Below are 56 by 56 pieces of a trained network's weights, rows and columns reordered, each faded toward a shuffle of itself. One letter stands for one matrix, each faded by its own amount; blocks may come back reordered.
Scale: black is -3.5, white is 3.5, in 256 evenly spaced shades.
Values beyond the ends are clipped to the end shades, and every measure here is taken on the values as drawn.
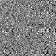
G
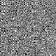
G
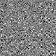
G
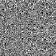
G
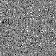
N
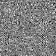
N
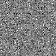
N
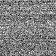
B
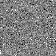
N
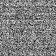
B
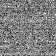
B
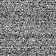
B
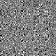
G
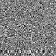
G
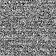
B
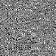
G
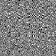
G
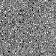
N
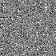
N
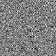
G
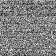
B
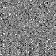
N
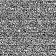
B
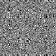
G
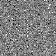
N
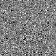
G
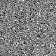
N
